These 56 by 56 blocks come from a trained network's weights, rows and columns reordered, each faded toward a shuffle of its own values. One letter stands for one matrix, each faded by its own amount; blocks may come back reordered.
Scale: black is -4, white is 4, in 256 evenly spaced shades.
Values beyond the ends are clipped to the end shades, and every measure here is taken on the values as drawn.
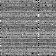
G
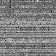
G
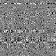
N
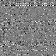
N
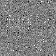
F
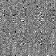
F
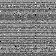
G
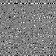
N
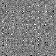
F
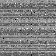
G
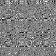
N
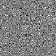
F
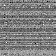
G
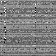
G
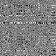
N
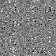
F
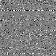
N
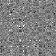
F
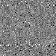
F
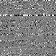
N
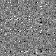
F
